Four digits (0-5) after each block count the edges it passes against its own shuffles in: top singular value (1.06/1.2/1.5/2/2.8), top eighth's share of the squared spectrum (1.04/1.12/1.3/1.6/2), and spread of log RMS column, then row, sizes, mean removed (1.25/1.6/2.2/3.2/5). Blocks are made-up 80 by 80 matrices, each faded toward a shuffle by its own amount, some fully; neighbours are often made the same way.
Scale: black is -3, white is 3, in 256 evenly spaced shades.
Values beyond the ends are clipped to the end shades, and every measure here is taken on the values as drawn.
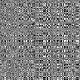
5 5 4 4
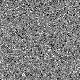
3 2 0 1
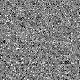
3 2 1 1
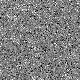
1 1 0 0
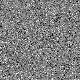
0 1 0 0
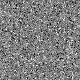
0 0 1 0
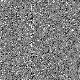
1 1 2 0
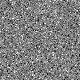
0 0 0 0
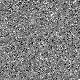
0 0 0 0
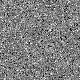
0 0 0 0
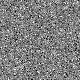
0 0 0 0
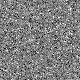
0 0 0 0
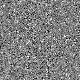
0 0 2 0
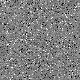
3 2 1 1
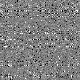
4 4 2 3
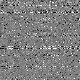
4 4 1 3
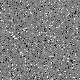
0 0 0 0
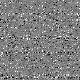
3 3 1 2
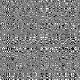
4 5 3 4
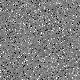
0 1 0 0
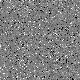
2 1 0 0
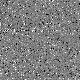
2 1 0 1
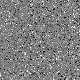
2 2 0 0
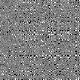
4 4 3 3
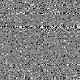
4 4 1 3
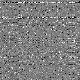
4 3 1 3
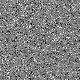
2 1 0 0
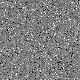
2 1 0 0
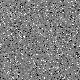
2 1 0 0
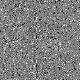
3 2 1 0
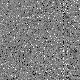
3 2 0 0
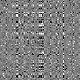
5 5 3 3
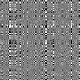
5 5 4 4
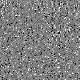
3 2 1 0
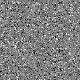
3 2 1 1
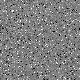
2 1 0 0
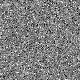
1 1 0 0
